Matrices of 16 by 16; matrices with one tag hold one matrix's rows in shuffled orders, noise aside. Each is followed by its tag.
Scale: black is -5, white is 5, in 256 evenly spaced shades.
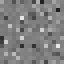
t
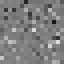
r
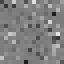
r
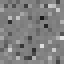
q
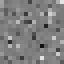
q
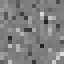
q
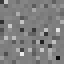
t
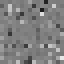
q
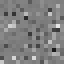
r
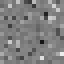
q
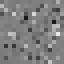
r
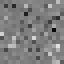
r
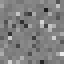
q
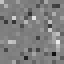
r
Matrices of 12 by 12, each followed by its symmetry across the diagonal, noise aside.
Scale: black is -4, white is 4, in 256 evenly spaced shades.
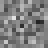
neither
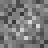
symmetric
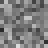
neither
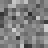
antisymmetric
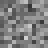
neither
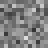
neither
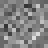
symmetric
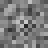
symmetric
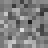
antisymmetric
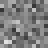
neither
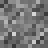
symmetric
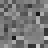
symmetric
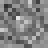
symmetric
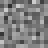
antisymmetric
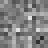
symmetric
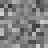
neither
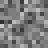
symmetric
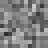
antisymmetric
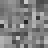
antisymmetric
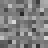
antisymmetric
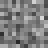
antisymmetric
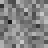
neither
